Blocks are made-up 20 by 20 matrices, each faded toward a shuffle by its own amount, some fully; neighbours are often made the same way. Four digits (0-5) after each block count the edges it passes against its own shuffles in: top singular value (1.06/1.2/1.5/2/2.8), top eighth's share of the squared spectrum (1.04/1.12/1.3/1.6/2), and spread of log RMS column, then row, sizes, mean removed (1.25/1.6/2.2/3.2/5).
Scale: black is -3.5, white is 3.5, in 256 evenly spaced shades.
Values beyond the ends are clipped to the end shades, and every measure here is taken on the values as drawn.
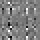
3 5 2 1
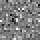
1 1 0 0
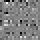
3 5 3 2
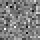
1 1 0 0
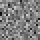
2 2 1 0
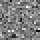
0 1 0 0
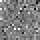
0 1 0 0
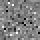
0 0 0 0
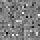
1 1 0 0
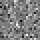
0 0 1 0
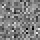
2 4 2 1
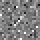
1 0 0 0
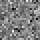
0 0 0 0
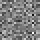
3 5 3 2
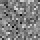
0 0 0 0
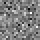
0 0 0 0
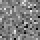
0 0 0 0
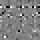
3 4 0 2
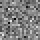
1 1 0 0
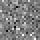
0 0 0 0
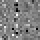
2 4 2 0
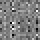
3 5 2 2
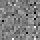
2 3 1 0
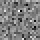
0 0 0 0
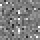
1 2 0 0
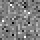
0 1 0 0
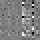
3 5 2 0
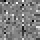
2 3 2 0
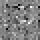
2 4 1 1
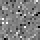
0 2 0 0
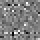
3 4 0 1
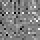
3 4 0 1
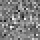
1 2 0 0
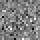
1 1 0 1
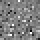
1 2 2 0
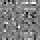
3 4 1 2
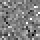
2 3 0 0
